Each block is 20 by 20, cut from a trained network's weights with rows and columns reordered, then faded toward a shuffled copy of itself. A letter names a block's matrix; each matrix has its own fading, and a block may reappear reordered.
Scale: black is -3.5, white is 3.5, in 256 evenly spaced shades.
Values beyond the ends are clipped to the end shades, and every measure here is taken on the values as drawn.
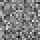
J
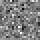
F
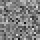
J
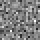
F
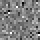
F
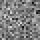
F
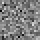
F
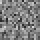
J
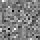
F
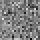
J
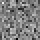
F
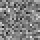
J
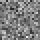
J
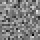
F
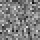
J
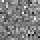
F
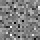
F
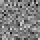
F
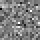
F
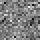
F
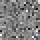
F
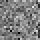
F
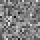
J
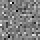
F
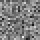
J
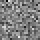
F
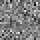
F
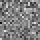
J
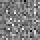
F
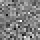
F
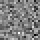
J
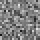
J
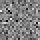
F
